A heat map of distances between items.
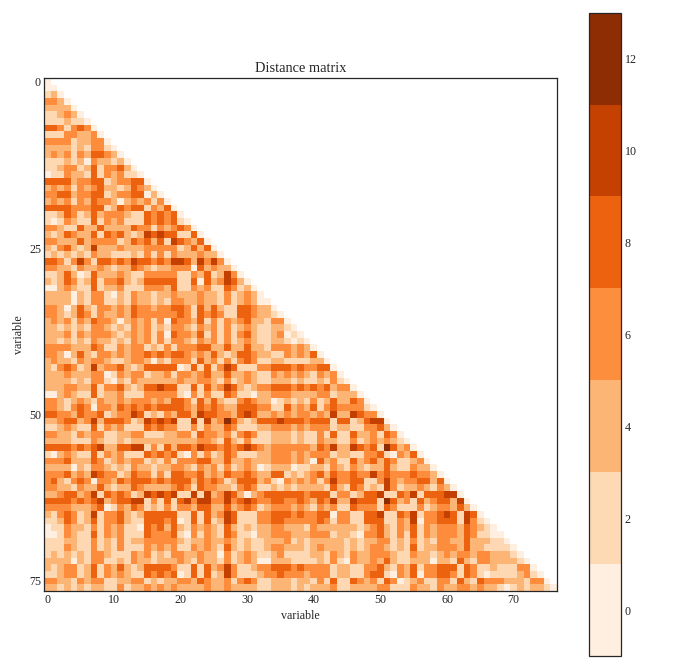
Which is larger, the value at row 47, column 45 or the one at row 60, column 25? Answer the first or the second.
the second
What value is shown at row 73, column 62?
2
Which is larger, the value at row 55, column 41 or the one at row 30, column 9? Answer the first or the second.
the first
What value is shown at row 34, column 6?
4
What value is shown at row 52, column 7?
8
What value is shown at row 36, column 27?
6
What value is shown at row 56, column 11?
6
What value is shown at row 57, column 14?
6
